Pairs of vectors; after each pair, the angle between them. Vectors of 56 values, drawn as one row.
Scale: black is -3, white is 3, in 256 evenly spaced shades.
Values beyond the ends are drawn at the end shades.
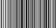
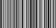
partly aligned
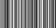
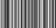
nearly parallel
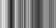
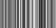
orthogonal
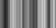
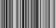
partly aligned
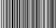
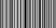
orthogonal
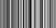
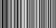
orthogonal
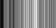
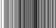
nearly opposite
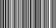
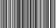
partly aligned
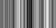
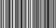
partly opposed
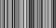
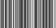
nearly opposite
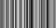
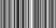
nearly opposite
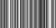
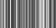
partly opposed
